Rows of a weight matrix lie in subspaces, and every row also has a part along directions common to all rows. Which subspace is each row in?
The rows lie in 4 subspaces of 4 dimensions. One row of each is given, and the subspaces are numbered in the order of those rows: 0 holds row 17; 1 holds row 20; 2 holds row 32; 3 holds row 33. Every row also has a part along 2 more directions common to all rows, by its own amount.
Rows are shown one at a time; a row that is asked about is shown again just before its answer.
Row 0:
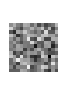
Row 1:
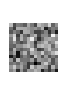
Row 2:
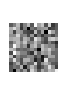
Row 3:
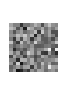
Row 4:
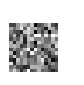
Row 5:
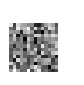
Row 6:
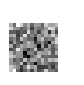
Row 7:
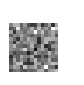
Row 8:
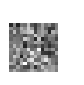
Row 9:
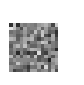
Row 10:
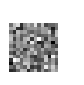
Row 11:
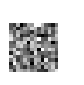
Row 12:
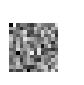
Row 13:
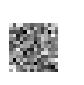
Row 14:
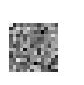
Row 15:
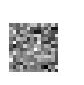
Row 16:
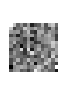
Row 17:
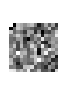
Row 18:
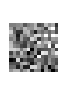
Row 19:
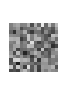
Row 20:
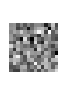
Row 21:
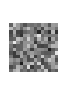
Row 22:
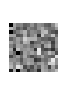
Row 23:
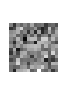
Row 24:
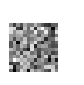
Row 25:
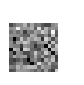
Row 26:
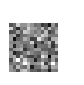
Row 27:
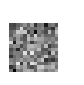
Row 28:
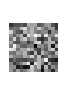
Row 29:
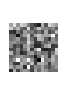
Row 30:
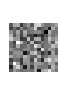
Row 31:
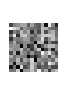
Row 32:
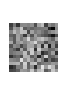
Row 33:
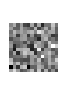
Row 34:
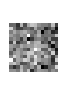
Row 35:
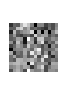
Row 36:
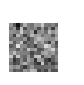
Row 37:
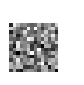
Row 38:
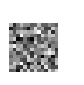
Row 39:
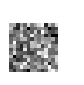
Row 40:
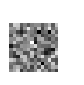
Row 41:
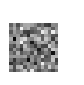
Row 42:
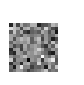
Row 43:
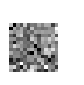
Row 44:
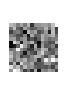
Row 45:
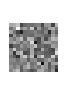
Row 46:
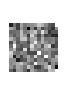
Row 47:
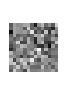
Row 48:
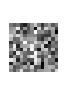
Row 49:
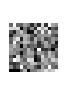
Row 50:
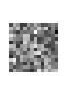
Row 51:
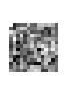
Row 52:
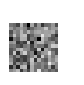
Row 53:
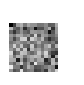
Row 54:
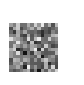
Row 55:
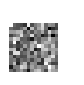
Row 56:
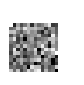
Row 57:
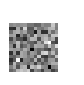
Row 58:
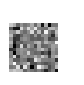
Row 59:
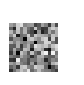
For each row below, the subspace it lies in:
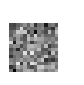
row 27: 2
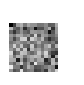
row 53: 0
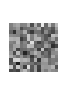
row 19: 3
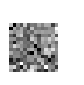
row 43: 1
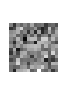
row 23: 2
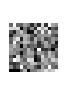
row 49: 3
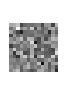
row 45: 1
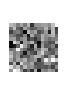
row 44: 2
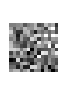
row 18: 2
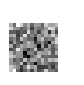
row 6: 2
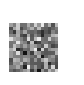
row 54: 3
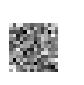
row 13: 2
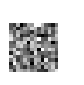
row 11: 3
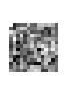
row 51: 0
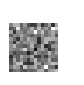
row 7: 1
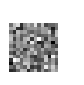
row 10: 3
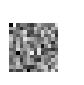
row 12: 0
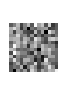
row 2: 3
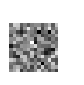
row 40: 1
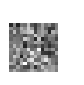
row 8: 2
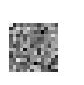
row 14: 0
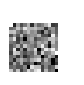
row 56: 0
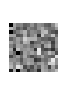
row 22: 0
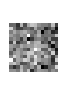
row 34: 1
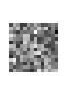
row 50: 1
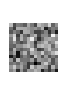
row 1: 0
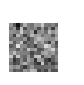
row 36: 1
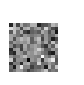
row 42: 1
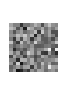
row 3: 2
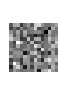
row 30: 3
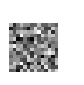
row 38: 1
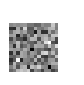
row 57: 2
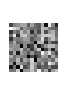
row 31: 3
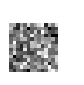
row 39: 0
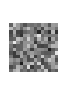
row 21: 1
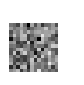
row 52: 3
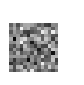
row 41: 1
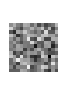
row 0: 3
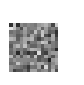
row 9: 0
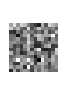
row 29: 3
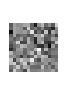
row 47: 2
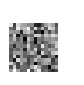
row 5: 0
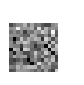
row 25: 1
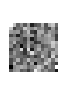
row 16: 0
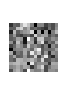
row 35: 2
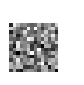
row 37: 0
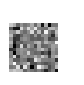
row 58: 3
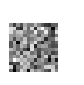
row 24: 3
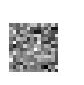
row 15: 1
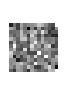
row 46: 0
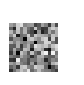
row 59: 2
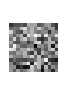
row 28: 2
